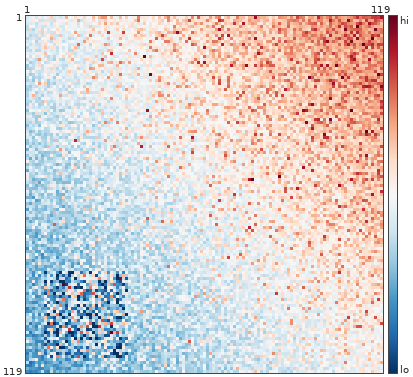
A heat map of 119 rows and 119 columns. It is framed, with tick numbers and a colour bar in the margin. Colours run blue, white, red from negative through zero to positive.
Grain: fine. Average level on the scale: 50%. Ninth with the lowest average: bottom left. Odd patch: rougher, in the bottom left. Ninth with the highest average: top right. Roughest part: bottom left. Stripes: none. Slope: up to the top right.
